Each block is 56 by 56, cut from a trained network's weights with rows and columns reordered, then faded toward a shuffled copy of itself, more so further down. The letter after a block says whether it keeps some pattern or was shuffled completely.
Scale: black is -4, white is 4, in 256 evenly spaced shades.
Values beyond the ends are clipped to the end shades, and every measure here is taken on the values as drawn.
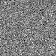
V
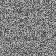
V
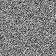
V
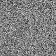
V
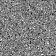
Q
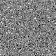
V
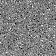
Q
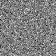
V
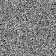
Q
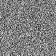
V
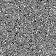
Q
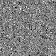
V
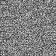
V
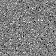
Q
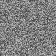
V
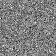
Q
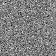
Q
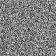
V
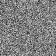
V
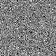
V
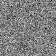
Q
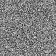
Q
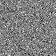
V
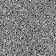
Q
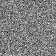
V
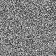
V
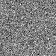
Q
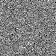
V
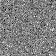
Q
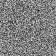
V
